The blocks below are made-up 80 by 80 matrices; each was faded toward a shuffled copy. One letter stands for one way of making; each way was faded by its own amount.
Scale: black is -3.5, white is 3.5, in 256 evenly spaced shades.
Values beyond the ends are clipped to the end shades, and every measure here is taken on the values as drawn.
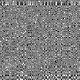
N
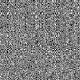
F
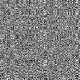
F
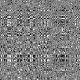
N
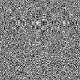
F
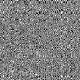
F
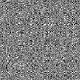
F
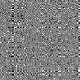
N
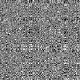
F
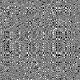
N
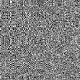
F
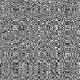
N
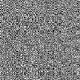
F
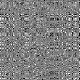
N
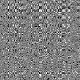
N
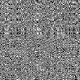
F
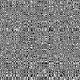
N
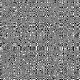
N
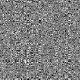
F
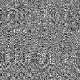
F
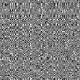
N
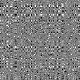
N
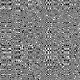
N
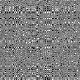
N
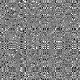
N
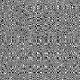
N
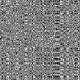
N
